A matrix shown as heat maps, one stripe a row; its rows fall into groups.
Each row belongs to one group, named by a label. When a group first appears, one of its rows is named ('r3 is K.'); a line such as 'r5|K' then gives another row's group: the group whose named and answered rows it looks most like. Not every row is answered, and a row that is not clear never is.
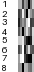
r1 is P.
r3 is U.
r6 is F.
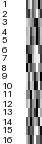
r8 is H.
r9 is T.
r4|P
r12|P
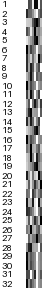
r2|U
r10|H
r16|H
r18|P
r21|T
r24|U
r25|T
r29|H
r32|H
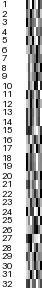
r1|F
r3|H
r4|P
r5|F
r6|P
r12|P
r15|U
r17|P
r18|H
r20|T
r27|U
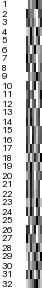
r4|P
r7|H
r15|F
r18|T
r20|P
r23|P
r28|P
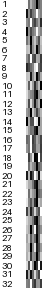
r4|H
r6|P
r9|P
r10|T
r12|T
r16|F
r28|P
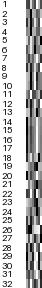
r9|P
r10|P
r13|P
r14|H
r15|H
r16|H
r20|H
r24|P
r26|U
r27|T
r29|F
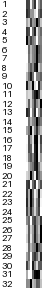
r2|U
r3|P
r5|H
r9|P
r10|F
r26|T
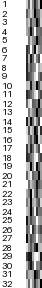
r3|P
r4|P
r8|H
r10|P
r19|P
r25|H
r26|F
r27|H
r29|U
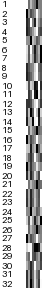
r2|H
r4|U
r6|T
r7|T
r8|U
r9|U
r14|F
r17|P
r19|H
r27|H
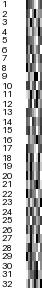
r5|U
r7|F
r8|H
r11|P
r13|U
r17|U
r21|P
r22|H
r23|T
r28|U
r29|H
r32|T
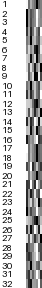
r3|H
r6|P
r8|T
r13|T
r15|P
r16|U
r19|F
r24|H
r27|T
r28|U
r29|U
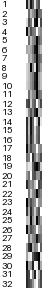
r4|H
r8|P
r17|H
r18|F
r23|H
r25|P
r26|H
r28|U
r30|F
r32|U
